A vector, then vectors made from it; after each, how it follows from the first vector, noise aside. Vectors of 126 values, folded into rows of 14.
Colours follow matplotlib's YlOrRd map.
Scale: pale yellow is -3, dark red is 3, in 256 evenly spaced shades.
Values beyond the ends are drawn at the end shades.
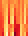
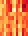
wrapped around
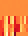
partly zeroed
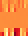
partly zeroed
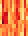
wrapped around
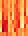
wrapped around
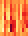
wrapped around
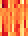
wrapped around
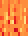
partly zeroed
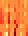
partly zeroed
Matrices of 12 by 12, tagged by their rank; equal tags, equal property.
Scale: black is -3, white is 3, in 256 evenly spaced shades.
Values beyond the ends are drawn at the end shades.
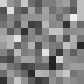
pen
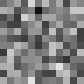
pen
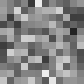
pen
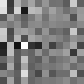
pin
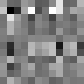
pin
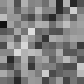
pen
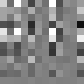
pin
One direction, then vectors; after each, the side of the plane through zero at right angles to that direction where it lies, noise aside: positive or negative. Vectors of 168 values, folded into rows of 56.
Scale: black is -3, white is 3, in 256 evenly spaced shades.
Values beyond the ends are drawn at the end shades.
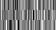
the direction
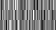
negative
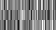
positive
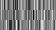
positive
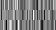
negative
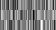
positive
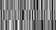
negative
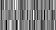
negative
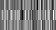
negative
